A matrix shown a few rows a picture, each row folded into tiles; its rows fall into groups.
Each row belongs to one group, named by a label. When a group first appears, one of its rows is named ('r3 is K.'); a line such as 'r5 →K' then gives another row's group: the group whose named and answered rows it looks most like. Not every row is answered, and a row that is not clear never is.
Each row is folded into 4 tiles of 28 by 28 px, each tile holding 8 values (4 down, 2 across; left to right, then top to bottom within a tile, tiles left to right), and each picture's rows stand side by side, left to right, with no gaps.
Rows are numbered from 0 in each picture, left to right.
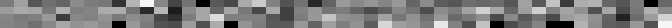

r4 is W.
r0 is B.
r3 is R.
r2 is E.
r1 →E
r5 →E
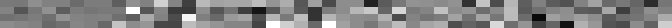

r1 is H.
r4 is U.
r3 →B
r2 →R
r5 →E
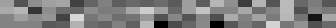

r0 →H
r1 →W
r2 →U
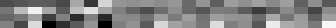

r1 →R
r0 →W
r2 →R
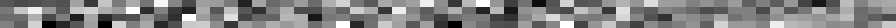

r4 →E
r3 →B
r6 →R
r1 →H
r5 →B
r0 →W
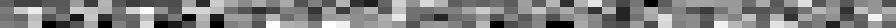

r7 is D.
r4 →W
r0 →W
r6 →R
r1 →W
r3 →B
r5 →E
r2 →R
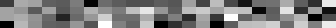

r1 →W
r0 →E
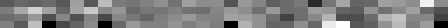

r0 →W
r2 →E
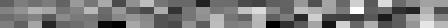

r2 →W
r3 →H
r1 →E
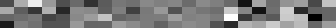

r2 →U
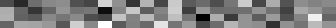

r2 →D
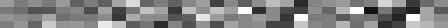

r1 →D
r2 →H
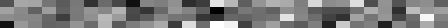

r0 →E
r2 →B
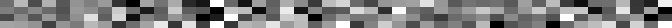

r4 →W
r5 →U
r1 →U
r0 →D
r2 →U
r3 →B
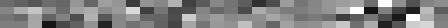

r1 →H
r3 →H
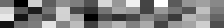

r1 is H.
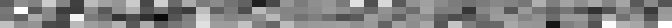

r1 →H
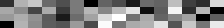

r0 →E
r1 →U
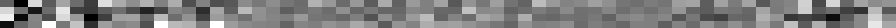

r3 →D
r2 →H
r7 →H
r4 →H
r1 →R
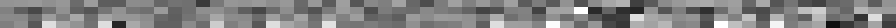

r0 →R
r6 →R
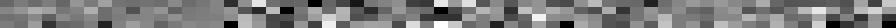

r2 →E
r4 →D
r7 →W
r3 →U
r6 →R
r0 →W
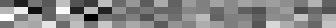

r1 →D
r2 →R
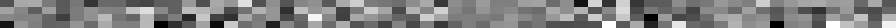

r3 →D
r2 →D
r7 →R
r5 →U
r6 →B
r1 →W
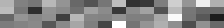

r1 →B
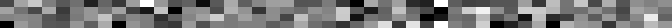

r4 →W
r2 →H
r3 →U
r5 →D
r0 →E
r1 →E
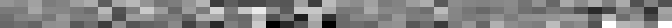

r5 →R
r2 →W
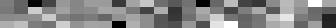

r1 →E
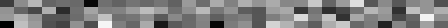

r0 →E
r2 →R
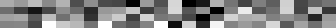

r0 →R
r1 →U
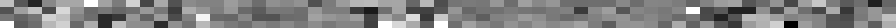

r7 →E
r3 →R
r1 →D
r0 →B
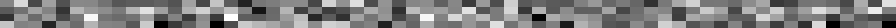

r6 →D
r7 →W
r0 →D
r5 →E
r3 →D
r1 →W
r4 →U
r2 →U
